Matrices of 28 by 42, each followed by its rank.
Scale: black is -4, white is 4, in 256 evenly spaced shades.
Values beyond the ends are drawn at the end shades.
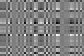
one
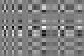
one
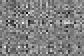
five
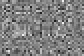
five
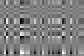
one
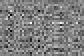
five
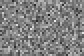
full rank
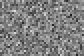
full rank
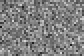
full rank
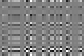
one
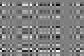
one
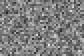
full rank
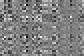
three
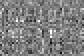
five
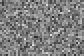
full rank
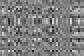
three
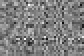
five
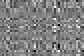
three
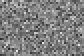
full rank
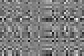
three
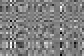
three
